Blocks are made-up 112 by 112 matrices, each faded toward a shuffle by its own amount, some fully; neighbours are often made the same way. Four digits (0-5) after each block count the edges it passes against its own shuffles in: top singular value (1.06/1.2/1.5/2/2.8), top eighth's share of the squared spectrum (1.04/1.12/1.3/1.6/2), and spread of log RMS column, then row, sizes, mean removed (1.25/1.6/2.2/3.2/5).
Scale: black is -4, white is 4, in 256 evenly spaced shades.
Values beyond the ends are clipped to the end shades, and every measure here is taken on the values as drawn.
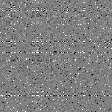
5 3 1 2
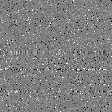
4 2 0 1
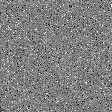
2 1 0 0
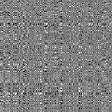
5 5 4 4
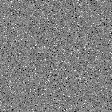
3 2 1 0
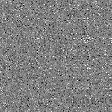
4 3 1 1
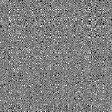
5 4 3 3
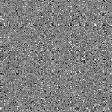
4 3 2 2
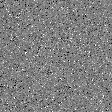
1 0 0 0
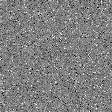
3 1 0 0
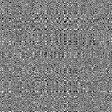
5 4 3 3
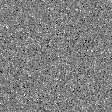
3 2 0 0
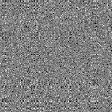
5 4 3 2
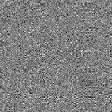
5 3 2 2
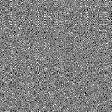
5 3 2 2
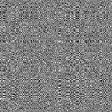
5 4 3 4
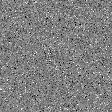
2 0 0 0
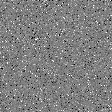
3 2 0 0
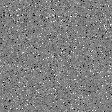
3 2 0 1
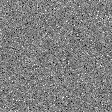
0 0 0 0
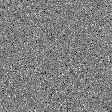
0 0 0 0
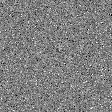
0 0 0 0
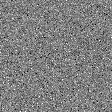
0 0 0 0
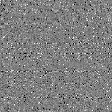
4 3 1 2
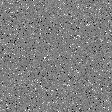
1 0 0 0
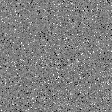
3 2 0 1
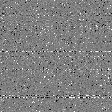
4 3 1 2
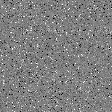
3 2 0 1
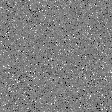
0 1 0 0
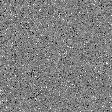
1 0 1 0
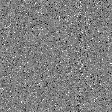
1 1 2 0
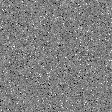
0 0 0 0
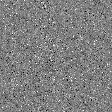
0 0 1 0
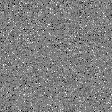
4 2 1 1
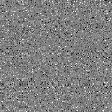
4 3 2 2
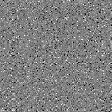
4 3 2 1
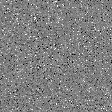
3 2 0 0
